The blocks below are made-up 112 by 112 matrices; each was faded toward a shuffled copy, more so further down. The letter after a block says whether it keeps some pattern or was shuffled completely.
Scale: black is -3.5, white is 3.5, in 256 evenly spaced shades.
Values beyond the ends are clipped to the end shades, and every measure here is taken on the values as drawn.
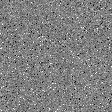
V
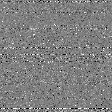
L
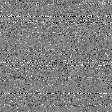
L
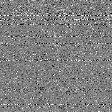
L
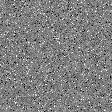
V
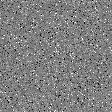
V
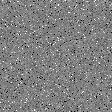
V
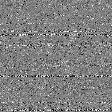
L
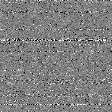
L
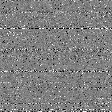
L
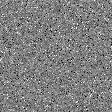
V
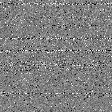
L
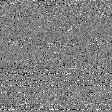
L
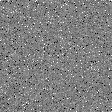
V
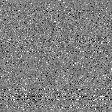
L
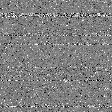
L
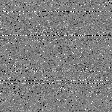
L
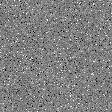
V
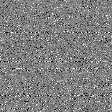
L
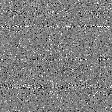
L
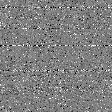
L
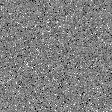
V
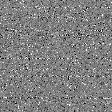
L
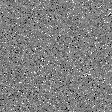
V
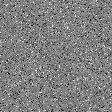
V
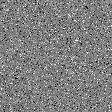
V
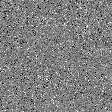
V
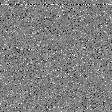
L
